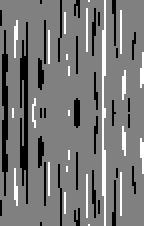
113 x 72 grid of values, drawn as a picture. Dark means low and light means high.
Stripes: upright, repeating 8 times. Mirror symmetry: top to bottom. Calmest part: centre. Grain: streaks running down.
